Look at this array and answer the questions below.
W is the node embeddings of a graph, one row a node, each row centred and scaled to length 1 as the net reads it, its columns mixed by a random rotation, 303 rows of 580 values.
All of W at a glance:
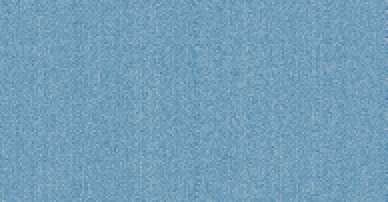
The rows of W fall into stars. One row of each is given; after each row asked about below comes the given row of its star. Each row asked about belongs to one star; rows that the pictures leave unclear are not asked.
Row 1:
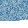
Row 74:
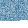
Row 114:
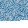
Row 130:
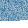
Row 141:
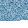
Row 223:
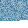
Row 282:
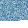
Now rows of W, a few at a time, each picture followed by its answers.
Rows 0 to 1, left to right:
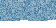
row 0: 1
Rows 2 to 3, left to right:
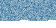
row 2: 130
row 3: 114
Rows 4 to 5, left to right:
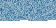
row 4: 130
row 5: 130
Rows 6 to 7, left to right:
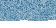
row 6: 130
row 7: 74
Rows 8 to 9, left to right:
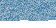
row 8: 282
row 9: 114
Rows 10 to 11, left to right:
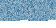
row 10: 1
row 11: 141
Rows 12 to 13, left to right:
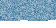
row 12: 114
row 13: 1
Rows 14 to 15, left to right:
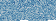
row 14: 114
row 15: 74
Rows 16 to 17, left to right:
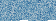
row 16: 1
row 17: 74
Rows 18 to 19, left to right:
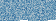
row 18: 130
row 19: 1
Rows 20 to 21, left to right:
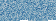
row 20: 1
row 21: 114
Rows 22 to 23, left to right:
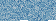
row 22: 74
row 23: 141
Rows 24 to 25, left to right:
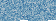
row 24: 114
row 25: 223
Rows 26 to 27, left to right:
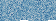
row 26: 1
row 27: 74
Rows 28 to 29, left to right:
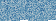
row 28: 1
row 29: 223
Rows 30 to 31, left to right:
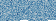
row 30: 74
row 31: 114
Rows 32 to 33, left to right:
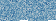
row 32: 130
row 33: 282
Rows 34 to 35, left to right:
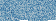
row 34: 130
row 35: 282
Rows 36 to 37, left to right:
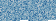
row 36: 1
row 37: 130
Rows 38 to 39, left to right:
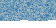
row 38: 223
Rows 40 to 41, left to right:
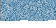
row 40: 141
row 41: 130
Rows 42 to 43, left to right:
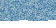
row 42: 130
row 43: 114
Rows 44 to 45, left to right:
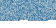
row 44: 74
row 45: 130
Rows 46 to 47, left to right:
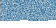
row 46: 282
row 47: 223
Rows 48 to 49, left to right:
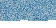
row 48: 114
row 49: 282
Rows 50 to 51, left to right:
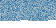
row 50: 223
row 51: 282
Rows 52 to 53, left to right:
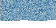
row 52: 114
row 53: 282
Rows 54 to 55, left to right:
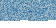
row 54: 223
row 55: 223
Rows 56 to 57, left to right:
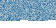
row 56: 141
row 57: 223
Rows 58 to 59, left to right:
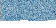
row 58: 74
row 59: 130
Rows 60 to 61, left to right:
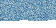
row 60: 1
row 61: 74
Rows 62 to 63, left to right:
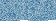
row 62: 130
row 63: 74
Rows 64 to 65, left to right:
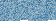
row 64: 1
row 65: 74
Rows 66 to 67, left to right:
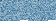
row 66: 223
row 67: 223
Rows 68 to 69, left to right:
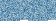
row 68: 1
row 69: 74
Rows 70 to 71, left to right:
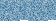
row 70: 114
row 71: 114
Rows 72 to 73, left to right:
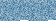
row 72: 114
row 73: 114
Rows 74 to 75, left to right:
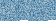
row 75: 130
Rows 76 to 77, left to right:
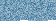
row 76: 282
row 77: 114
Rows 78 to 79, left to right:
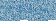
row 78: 114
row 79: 223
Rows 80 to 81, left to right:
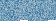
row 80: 130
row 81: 1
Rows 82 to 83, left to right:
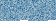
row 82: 282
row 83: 130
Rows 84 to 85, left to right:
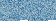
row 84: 74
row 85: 282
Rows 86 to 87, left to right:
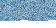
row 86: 141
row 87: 114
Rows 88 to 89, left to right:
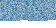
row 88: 223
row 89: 130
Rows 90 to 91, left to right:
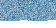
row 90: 74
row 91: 282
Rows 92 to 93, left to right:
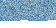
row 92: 114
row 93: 141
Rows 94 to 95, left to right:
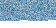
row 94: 223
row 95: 114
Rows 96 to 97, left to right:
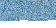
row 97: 114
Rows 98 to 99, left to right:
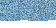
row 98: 74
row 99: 114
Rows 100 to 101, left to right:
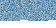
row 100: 282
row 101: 141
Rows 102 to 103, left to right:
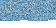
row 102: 130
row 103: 1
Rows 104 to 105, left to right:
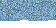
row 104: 1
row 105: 114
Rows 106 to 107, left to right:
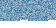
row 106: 1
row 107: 282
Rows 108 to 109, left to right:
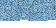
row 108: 74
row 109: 130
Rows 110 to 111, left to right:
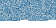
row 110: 1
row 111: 74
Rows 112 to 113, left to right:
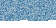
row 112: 74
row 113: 141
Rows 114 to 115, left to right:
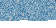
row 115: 74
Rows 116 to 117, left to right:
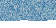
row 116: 223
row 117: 141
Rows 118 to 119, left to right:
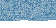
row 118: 130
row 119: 74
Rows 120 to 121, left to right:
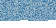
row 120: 74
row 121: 130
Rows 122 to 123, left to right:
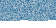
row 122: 223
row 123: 223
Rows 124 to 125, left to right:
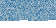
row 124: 282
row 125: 223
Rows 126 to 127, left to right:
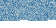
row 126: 130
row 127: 74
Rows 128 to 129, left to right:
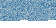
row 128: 141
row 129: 114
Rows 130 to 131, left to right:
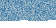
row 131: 223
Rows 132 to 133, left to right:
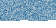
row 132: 114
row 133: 130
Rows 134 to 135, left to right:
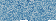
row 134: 74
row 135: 282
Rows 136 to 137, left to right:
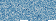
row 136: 223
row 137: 141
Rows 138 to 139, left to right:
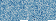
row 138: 141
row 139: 130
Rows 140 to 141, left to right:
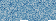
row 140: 282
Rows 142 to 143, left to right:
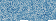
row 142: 223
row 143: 74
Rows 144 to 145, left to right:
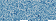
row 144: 1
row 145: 141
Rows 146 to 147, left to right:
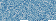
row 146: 282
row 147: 141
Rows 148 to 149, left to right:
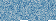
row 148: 114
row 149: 114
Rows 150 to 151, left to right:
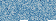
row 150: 1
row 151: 130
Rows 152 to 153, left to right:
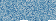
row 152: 223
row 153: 114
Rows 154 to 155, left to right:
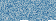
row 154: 223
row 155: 114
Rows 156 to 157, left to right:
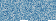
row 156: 223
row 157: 223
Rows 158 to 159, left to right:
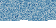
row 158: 282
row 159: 282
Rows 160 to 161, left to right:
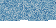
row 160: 130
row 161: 141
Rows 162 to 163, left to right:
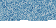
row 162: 141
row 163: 282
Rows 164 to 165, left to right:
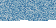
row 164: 114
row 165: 141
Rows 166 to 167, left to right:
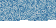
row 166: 1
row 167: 74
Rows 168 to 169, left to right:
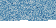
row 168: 74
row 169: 130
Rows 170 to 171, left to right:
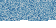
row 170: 223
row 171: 141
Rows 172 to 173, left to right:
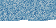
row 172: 1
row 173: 1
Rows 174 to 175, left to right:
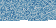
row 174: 130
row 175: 282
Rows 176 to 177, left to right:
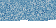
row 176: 130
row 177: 1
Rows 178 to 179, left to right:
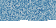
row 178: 130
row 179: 282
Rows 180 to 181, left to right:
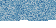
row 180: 74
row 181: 141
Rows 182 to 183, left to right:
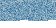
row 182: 1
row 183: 114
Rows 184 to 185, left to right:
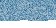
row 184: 223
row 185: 282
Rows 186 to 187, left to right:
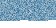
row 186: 1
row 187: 114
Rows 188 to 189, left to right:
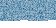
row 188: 114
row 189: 130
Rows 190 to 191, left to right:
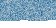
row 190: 141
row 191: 130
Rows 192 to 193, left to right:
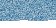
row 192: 130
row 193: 282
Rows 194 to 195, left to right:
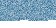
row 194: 1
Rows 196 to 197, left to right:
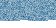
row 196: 114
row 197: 114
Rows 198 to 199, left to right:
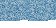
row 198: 1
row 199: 1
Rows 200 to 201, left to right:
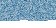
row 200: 282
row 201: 130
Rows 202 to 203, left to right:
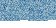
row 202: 282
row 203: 130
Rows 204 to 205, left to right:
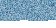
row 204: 1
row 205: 141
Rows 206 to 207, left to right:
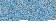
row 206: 223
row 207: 223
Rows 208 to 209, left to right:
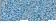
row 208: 1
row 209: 141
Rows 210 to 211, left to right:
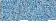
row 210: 114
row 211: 74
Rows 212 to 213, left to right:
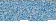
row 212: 223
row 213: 282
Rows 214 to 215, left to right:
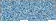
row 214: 141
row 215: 282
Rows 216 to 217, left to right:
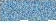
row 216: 223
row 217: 114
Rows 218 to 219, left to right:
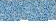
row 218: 141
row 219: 74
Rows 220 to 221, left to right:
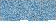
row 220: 74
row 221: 114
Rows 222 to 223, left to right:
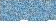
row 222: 141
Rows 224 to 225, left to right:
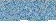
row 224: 114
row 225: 114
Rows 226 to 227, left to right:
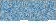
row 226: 114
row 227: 114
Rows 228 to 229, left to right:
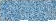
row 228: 74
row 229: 1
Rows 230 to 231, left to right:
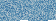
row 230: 114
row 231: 141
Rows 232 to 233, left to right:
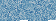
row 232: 1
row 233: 1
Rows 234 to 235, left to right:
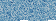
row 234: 141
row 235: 223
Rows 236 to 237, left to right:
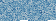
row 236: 141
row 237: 130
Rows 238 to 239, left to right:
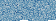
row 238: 1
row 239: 130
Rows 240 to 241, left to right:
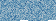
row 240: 141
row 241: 141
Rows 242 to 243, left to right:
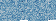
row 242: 74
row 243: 1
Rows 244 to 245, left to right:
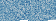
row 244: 130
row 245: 1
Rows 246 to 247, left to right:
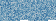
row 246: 1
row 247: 114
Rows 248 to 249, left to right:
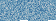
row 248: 282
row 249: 223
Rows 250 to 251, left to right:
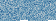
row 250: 1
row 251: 282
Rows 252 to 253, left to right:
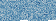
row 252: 141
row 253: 74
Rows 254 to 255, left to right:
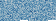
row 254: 223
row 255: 282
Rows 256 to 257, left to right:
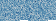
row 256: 130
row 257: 223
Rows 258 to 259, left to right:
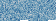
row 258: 1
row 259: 141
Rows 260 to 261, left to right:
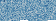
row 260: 223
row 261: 74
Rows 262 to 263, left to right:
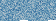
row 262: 282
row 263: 223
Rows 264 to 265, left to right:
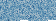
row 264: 114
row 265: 114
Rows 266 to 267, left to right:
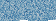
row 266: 130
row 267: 1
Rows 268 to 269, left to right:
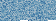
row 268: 141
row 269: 130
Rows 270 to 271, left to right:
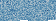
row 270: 223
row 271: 1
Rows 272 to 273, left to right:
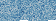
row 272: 74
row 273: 130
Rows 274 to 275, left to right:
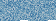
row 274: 141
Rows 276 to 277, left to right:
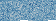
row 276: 223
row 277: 282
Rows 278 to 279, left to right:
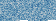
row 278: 223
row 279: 282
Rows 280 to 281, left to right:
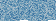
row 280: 74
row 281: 130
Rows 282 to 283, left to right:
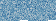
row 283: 223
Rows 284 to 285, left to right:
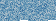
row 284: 282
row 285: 223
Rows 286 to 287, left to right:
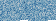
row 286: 1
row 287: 282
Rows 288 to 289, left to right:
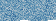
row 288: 130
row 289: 74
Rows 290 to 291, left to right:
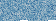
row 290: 223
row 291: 114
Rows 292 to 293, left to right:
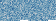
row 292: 223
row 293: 114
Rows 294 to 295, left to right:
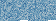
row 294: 141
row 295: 223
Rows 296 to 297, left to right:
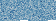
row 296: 282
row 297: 130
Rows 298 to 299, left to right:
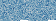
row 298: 114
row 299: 74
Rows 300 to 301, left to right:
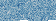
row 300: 74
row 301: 114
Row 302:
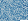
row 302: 114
